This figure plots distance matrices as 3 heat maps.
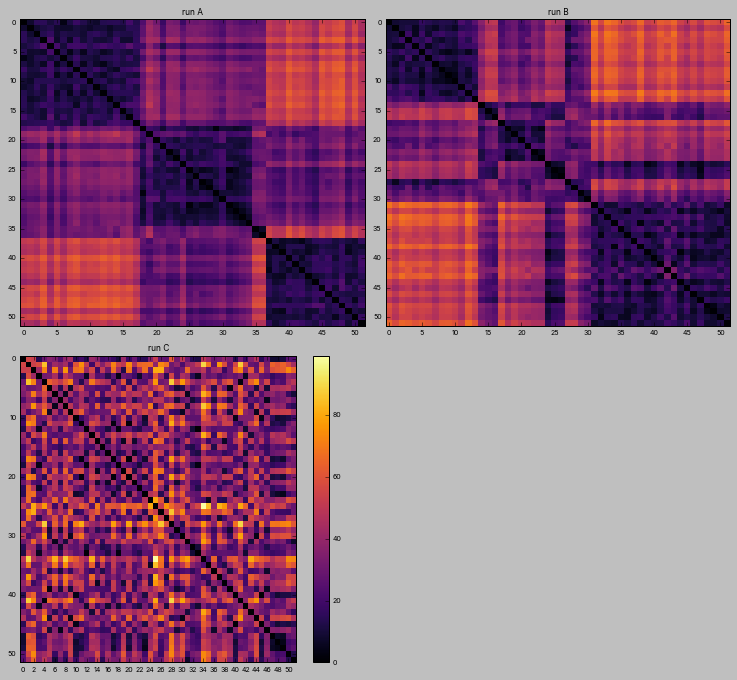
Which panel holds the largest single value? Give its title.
run C
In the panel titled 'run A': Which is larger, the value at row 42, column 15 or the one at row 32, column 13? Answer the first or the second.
the first
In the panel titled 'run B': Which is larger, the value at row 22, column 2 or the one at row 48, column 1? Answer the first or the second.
the second
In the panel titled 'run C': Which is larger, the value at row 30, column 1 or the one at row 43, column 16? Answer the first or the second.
the second
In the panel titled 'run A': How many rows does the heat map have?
52
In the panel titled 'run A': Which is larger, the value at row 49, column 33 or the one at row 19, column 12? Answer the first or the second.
the second
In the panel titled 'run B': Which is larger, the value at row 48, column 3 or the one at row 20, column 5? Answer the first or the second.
the first
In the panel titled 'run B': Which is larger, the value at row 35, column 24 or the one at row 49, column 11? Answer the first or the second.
the second
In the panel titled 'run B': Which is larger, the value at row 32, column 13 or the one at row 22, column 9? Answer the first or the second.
the first
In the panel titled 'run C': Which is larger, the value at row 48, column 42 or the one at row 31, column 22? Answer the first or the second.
the second
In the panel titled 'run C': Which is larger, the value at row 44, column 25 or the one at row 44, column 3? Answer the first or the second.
the first
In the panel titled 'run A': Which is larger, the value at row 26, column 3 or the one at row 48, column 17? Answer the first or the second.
the second
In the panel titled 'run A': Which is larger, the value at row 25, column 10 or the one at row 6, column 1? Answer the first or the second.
the first
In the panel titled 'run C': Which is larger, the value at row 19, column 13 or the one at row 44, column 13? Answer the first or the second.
the first
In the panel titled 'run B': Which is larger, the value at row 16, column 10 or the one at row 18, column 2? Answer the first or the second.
the first
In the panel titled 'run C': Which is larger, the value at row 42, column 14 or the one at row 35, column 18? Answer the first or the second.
the second
